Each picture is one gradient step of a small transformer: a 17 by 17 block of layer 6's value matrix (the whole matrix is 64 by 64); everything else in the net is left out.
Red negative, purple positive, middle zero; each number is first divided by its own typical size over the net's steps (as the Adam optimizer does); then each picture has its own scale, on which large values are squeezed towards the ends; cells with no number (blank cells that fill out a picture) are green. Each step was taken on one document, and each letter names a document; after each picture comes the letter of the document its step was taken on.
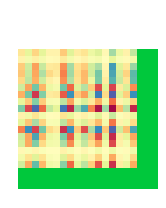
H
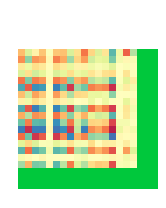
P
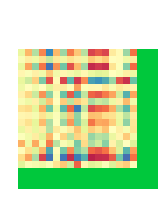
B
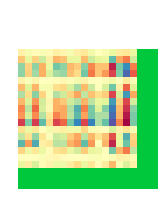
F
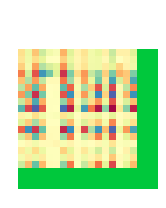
H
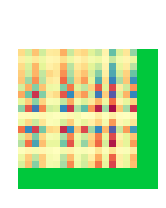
H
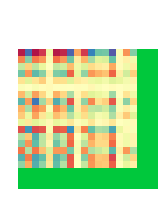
P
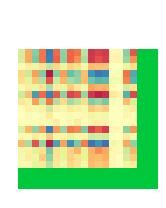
B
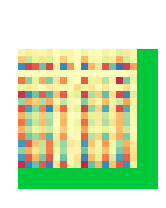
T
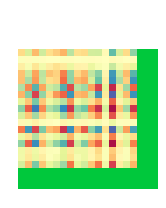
H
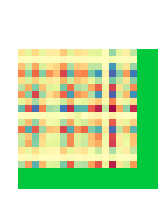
H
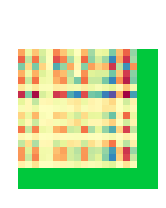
F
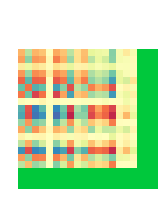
P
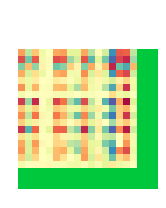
F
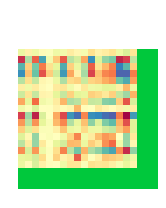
F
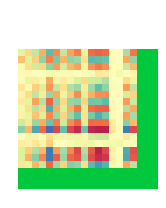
B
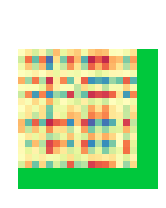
B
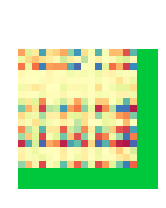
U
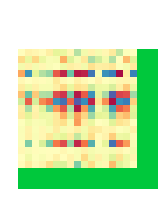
B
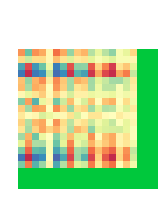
P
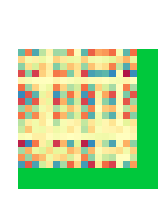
F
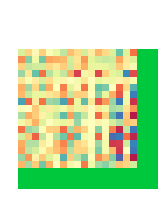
U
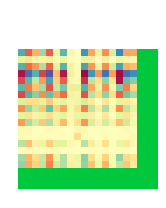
T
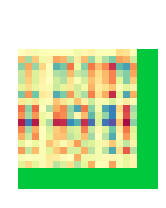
F
